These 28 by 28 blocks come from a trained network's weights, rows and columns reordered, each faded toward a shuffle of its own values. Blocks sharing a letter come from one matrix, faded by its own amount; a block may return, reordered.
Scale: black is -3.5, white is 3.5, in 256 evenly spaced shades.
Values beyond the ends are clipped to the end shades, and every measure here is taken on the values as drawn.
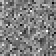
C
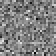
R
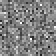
C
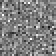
C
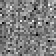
C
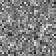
R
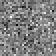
C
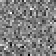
R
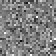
R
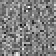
C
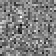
R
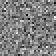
R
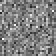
R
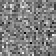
C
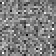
R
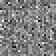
C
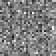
C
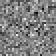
R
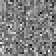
C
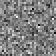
C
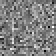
R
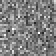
C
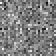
C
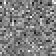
R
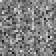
C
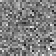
R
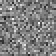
R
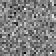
R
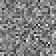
R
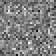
R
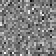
R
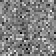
C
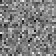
R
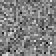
R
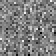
C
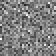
R
